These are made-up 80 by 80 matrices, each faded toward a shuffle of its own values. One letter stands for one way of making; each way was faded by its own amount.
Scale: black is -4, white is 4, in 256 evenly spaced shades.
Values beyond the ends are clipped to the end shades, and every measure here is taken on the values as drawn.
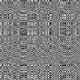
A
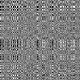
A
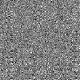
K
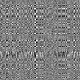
A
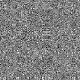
K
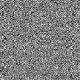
K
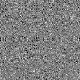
K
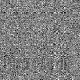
K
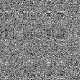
K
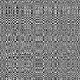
A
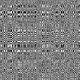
A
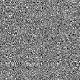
K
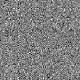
K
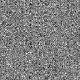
K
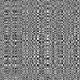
A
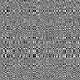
A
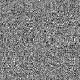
K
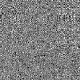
K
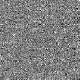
K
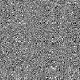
K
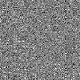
K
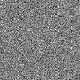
K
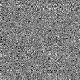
K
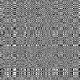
A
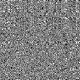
K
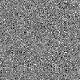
K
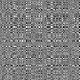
A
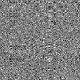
K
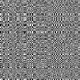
A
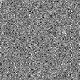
K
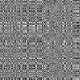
A
